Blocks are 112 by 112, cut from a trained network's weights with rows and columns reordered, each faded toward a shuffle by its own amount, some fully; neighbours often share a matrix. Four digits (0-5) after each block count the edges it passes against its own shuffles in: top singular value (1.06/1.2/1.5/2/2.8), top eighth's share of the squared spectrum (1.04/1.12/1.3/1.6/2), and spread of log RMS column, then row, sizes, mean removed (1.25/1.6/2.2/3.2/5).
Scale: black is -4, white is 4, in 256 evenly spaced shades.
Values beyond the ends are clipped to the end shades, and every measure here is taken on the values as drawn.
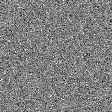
1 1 0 0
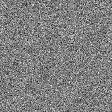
2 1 0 0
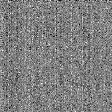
3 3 2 2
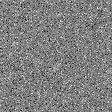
0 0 0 0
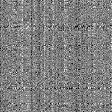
4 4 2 3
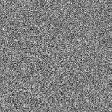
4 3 2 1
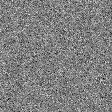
0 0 0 0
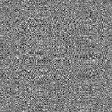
4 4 3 3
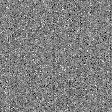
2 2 0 0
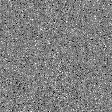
0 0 0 0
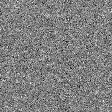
2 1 0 0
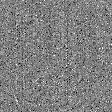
2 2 0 1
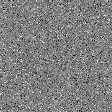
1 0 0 0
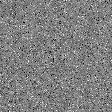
0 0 0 0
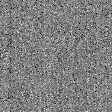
2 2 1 1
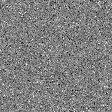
0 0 0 0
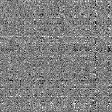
3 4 3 2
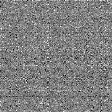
3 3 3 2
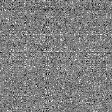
3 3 3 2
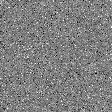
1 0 0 0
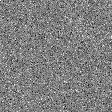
1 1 0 0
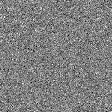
3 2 0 1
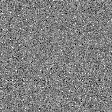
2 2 1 1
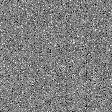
1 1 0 0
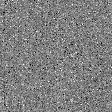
1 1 0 0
